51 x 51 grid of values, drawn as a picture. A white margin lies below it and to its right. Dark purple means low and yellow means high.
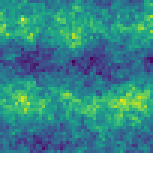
No seam splits the table. There is no overall slope. Horizontal stripes repeat 2 times down the table.
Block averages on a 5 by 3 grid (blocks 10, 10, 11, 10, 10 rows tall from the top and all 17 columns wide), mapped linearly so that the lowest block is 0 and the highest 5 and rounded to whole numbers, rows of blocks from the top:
3 3 3
1 2 2
1 0 1
4 4 5
0 1 1
